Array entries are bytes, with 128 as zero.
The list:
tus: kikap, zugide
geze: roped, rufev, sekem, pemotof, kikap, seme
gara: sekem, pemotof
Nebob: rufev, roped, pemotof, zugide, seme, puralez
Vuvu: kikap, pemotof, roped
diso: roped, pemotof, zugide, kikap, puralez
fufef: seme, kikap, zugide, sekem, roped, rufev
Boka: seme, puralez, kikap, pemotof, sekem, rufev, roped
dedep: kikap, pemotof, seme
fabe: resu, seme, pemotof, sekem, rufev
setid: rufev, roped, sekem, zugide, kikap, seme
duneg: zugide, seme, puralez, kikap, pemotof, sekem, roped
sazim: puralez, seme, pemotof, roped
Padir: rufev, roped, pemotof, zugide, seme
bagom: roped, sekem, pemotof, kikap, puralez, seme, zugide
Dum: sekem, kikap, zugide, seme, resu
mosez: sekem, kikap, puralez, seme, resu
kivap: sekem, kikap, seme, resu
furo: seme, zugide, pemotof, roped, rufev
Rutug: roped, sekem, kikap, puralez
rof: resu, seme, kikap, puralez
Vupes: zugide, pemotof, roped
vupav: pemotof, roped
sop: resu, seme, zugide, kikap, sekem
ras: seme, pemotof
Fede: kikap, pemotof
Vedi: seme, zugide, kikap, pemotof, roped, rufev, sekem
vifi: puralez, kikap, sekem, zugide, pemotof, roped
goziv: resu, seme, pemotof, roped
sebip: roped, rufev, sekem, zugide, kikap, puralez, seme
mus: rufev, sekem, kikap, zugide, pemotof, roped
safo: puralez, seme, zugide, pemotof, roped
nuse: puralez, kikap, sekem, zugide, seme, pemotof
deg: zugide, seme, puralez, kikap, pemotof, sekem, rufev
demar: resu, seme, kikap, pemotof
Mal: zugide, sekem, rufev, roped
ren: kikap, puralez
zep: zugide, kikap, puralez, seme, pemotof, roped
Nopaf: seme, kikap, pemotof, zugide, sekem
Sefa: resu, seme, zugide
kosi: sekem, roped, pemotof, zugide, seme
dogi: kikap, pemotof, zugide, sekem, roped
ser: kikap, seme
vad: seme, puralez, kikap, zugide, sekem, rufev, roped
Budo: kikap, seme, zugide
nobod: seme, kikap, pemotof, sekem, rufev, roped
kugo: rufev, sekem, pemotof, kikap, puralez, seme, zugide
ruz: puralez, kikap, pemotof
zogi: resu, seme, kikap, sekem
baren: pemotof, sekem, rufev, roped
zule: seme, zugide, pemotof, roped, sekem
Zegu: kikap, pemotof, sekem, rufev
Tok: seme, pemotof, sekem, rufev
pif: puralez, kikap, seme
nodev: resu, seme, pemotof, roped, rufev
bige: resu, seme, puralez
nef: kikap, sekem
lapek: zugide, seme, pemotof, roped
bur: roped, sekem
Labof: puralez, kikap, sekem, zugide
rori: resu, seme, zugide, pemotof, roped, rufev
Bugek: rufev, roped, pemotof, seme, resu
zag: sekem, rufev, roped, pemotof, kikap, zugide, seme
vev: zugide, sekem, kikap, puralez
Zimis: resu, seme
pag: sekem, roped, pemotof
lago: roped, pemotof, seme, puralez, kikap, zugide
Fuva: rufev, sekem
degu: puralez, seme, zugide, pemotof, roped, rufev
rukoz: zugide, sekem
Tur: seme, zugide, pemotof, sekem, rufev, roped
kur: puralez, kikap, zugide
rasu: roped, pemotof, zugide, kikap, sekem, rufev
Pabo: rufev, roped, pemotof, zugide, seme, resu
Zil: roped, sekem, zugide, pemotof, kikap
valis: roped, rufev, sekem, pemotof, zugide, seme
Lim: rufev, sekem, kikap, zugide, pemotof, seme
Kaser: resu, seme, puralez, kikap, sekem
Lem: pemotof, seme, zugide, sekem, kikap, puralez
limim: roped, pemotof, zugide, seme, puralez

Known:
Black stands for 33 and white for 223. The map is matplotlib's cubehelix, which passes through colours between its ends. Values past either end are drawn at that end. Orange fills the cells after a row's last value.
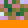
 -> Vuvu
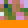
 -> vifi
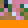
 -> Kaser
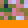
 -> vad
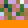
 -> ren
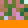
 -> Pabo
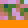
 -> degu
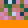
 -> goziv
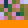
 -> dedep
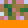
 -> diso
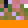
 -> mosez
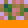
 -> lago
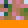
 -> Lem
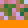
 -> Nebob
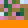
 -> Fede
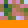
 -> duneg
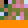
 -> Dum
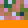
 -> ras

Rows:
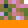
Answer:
deg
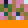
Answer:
Budo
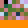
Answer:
nef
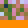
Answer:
kur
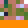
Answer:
Lim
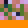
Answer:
ser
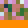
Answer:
ruz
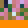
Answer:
rof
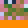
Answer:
pag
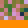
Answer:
Bugek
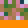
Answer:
Tur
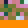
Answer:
fufef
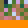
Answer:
Sefa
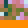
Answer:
vev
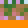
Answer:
lapek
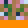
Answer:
tus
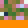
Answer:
mus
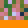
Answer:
nodev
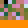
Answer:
kivap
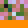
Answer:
pif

